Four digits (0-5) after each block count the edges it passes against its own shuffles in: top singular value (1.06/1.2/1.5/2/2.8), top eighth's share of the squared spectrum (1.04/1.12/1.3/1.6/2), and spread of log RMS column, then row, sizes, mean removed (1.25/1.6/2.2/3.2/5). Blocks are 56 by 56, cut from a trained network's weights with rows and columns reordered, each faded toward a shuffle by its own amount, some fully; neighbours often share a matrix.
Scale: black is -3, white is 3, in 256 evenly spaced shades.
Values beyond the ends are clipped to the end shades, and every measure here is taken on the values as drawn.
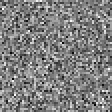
1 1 0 0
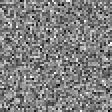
0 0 0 0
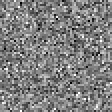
0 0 0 0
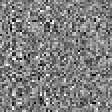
4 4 2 2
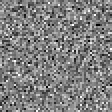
2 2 0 1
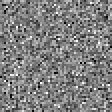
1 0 0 0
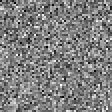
2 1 0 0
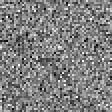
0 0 0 0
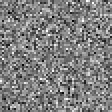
1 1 0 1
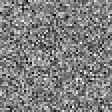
0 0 0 0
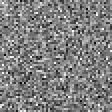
2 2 0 0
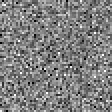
0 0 0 0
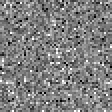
2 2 0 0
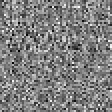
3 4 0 2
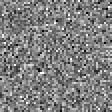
1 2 0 0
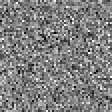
0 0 0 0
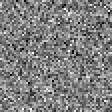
0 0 0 0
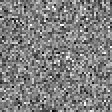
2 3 0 0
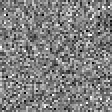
2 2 0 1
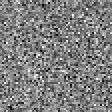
1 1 0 0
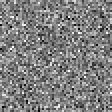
2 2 0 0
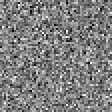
0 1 1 0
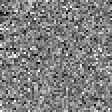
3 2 1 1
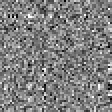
3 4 2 2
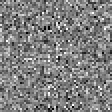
3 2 1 1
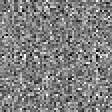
3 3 1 2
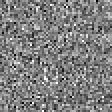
2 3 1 0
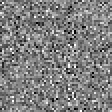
3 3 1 1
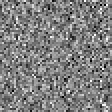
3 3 1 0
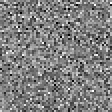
2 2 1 0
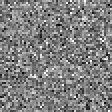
1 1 0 0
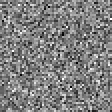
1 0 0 0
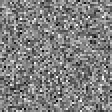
1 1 0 0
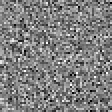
2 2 0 1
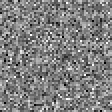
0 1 0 0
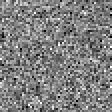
2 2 0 0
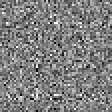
3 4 2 2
